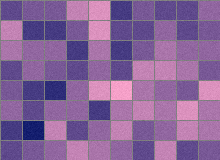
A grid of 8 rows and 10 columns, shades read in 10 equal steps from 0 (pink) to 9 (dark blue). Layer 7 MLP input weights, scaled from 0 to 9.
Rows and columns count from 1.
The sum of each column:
39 47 39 36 24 35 34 28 33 30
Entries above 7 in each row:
0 0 0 0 1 0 1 0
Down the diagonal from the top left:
6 7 4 6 1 3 5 2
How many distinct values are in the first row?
6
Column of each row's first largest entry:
6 2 4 1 3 5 2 1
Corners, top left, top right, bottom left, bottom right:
6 4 6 5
